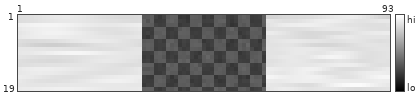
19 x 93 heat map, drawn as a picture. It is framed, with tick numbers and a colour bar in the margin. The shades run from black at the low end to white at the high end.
It is made of 1 by 3 panels. Panel 1,1: very high, streaked across, faint in contrast. Panel 1,2: low, checkered. Panel 1,3: very high, streaked across, faint in contrast.
